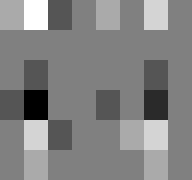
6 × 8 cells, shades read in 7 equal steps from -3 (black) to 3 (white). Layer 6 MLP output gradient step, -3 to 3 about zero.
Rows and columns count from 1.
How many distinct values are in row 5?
4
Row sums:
6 0 -2 -7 4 2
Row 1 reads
1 3 -1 0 1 0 2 0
